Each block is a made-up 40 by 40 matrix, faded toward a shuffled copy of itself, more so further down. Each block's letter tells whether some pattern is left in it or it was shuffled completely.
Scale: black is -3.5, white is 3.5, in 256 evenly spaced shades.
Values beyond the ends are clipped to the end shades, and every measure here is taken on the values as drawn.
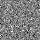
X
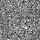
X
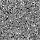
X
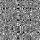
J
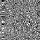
J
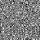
J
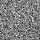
X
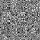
J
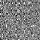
J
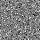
X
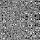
J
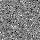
X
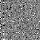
J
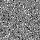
X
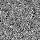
X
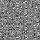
J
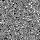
X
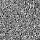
J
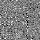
J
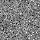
X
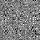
J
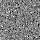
X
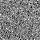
X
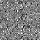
J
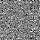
J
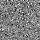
X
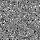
X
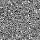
J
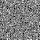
J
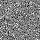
X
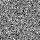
X
